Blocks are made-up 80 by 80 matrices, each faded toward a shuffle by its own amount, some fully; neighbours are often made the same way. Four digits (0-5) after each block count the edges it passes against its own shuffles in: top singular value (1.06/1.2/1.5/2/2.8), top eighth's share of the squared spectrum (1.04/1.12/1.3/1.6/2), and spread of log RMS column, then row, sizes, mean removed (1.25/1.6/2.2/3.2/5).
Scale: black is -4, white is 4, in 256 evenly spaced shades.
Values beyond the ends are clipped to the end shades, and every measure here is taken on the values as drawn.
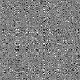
4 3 2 2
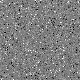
0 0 0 0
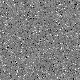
1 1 0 0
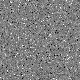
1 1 0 0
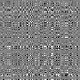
5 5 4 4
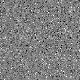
3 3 1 1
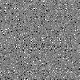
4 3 1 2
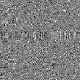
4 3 1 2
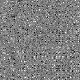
4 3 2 2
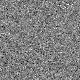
0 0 0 0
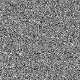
1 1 0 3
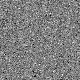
0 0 0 0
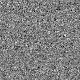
1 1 0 2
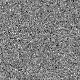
0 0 0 1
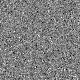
0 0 0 0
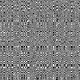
5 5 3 3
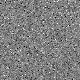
2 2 0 0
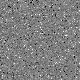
2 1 0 0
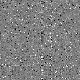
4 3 1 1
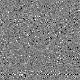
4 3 0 2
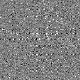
4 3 2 2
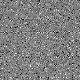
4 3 1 2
